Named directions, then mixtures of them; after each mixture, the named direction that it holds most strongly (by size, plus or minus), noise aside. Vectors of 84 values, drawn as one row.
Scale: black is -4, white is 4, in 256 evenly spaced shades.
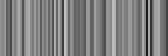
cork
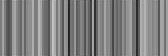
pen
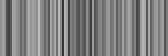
pen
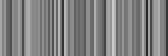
cork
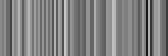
cork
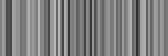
pen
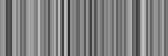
pen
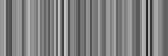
cork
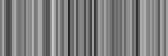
pen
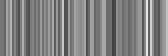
cork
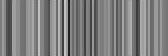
pen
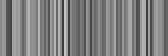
cork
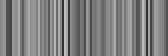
cork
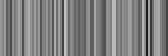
cork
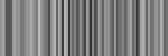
pen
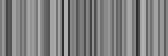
pen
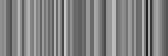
cork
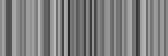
pen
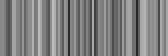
pen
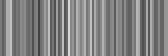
pen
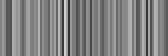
cork
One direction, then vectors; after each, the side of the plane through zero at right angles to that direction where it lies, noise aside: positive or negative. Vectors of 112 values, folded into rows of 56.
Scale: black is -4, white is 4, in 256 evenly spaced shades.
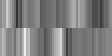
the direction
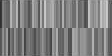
negative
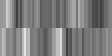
positive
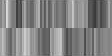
positive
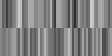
negative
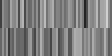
negative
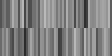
negative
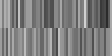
positive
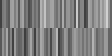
negative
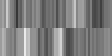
positive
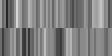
negative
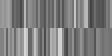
positive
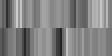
negative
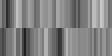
negative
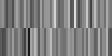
negative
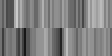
negative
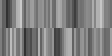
negative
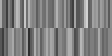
negative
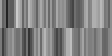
negative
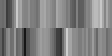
negative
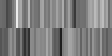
negative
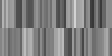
positive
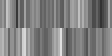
positive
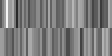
positive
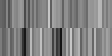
negative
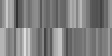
positive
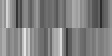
positive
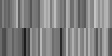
negative
